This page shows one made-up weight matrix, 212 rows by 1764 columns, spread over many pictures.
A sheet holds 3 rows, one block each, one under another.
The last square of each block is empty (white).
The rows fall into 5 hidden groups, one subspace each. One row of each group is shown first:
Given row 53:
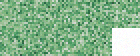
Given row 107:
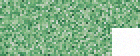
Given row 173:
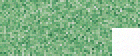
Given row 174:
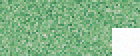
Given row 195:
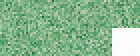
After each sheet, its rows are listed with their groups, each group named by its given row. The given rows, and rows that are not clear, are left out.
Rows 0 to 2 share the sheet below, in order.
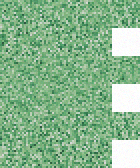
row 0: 195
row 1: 195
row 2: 195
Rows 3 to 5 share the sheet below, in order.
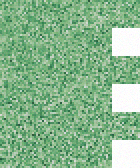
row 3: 195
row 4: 107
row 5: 53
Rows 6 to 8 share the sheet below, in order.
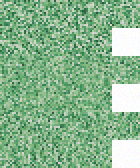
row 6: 195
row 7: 173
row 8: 107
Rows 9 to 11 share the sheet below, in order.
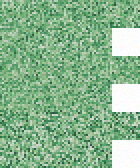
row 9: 174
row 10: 107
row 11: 53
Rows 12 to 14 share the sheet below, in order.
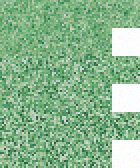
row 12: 174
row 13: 173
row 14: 195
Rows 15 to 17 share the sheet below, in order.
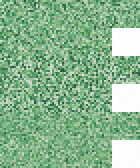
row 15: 195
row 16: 107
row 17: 53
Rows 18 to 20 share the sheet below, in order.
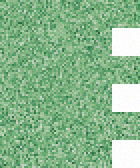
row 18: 173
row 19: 174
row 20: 173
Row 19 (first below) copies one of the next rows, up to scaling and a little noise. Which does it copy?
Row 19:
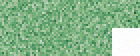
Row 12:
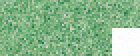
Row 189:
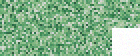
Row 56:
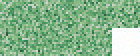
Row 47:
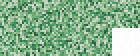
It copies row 47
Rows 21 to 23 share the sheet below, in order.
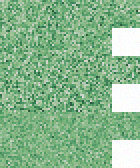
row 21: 173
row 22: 107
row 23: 195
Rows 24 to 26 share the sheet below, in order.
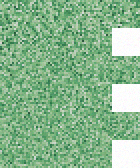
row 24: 174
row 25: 173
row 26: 107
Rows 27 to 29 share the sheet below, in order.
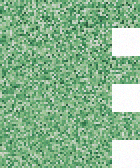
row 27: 195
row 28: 173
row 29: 195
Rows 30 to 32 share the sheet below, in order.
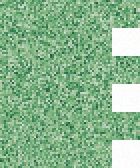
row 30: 53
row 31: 173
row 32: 174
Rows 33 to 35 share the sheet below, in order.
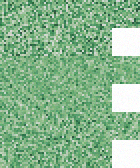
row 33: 173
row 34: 195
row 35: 174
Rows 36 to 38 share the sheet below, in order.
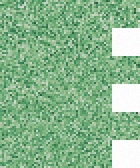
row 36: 53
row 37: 53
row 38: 107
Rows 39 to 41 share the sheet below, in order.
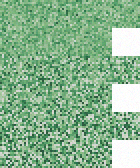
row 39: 174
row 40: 195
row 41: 195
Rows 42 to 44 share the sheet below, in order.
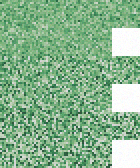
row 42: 53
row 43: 107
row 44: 174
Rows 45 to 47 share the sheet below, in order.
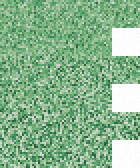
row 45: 53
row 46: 107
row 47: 174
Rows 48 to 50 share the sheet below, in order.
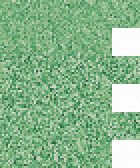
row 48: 107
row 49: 107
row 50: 107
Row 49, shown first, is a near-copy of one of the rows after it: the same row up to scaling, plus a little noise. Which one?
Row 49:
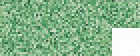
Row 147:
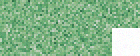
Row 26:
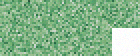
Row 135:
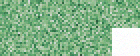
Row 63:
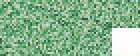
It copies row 26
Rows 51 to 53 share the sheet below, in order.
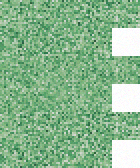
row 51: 53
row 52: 53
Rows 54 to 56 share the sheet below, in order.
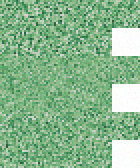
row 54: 174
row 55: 173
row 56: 174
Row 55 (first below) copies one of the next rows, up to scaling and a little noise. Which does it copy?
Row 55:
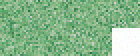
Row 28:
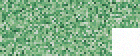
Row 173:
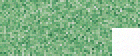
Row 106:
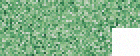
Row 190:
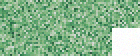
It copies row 190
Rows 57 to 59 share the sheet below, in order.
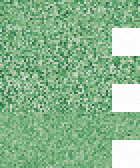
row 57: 174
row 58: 174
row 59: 53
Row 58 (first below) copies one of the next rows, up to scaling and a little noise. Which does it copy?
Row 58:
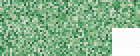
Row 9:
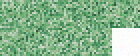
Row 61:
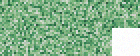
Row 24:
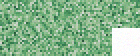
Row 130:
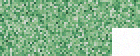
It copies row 130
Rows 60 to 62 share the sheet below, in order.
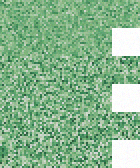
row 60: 174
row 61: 174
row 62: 195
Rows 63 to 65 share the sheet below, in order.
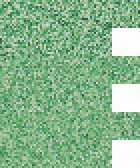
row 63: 107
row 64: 107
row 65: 195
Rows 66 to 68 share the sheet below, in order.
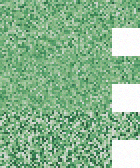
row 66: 53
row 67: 195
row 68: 107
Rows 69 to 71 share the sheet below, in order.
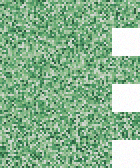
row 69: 53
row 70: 195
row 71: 195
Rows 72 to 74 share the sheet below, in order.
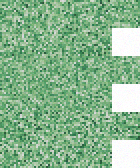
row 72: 173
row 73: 195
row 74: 53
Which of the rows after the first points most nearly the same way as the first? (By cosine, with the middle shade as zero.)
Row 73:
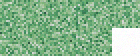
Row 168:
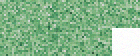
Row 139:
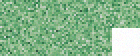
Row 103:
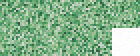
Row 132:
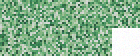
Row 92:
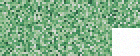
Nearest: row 139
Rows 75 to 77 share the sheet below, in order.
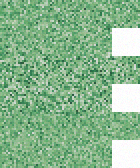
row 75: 107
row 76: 53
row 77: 174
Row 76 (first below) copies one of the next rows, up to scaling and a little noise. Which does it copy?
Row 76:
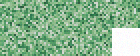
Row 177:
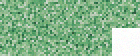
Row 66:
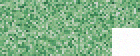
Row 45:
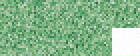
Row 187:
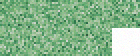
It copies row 66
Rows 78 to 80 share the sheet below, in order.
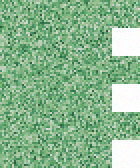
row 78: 195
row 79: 173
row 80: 107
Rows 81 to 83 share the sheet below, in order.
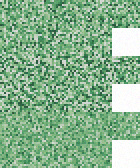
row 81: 173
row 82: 195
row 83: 107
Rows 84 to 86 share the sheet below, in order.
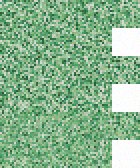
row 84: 195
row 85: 195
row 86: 195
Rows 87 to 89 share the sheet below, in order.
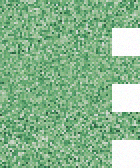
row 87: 174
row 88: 195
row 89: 53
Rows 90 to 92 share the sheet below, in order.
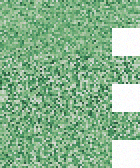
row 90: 53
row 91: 195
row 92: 107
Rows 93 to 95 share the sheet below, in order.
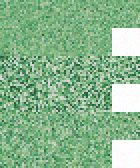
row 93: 107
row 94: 173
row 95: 173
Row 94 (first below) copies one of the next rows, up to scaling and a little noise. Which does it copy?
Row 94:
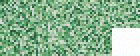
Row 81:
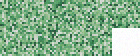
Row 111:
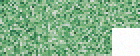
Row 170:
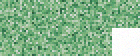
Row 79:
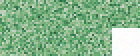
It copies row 111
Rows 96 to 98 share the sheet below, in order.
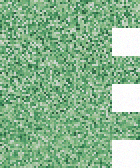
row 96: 195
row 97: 174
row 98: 53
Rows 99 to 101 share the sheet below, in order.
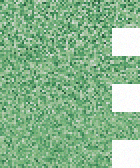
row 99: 53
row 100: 173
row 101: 173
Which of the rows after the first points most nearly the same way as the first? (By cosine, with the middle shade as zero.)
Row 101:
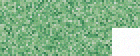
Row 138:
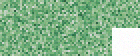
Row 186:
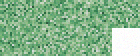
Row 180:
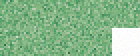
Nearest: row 180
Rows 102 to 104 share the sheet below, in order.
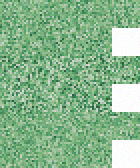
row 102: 195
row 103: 173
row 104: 173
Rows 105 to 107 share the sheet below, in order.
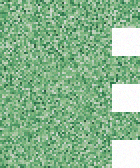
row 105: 107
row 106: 173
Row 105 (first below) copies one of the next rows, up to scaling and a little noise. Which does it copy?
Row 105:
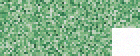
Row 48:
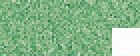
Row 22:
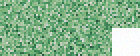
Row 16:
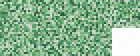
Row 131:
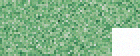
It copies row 16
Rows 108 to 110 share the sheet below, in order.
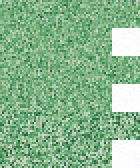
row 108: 174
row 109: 107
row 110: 195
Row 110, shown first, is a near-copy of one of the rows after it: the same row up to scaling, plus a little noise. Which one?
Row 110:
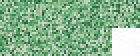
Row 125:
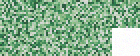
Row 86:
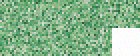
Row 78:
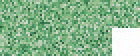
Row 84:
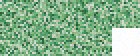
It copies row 86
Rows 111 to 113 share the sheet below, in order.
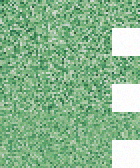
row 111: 173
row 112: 107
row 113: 195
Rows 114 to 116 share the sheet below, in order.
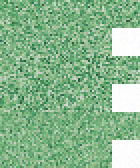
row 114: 174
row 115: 53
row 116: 174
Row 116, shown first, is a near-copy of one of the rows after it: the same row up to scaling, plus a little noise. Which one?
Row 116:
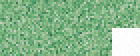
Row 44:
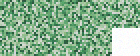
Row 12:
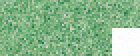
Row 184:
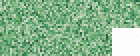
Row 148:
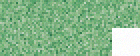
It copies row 148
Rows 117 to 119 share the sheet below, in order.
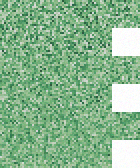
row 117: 173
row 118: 195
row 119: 173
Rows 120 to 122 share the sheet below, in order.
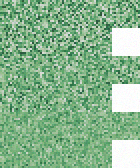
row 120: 107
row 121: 174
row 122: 174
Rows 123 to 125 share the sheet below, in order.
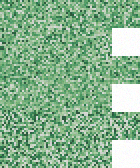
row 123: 174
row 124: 53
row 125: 195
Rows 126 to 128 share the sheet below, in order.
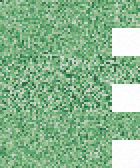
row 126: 53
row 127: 173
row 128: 195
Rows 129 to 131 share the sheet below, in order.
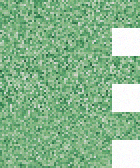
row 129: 53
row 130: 174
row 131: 107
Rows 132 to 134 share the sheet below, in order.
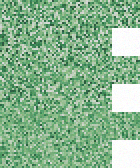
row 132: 195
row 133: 173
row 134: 195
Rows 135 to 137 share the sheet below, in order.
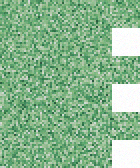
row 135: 107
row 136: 195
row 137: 107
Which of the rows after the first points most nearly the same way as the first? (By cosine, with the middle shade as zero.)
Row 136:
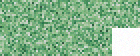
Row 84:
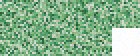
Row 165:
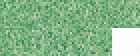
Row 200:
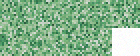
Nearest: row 165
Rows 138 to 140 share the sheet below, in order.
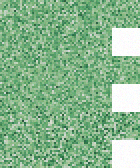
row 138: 173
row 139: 195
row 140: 107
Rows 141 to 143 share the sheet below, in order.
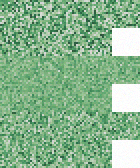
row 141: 173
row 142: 107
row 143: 107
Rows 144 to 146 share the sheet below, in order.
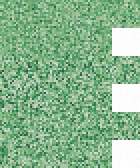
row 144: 174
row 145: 174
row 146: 195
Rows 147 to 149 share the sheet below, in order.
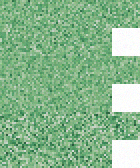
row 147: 107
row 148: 174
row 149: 53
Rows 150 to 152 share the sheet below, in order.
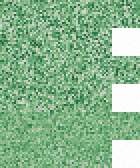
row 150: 195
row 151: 53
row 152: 173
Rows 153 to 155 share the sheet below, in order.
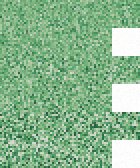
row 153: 195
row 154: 107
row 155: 53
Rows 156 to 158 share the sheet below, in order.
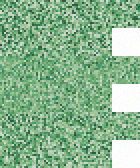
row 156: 173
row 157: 173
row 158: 173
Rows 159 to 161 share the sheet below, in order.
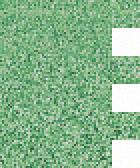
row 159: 107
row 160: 107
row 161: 173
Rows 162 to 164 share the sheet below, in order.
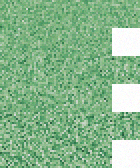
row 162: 195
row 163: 53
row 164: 195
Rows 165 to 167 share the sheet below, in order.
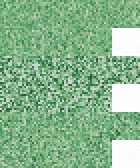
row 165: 107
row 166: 174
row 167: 173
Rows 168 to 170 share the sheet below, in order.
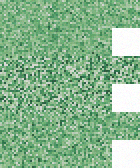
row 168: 173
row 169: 174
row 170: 173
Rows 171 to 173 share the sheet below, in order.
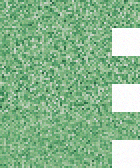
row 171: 107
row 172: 195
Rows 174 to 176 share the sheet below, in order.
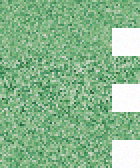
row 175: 173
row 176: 174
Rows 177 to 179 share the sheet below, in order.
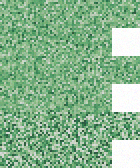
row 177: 53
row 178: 53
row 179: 195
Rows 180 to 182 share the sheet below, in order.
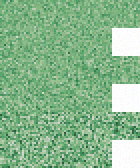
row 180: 174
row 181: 195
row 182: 53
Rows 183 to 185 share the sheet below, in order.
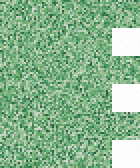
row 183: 174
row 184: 174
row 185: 53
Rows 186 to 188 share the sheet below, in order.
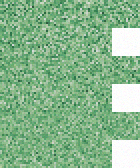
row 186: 173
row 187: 53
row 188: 107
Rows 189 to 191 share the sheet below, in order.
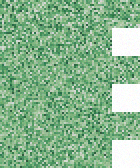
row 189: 174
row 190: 173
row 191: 53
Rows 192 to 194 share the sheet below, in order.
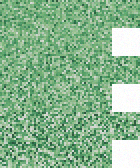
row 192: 53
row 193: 173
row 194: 53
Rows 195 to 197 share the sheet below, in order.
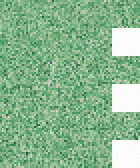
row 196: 173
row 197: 174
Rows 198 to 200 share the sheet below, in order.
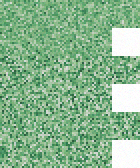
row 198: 195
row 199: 174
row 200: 195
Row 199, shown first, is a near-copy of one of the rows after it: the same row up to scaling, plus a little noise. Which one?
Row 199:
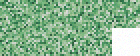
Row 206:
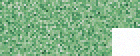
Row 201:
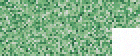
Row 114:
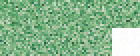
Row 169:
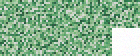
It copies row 201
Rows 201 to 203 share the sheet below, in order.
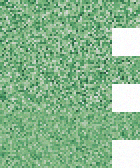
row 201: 174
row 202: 195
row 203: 195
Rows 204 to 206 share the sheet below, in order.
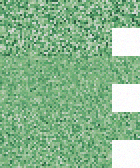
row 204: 53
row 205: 195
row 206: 174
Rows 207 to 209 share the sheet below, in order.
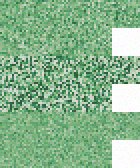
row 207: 53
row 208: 174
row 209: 107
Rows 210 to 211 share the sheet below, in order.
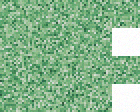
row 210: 107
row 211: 174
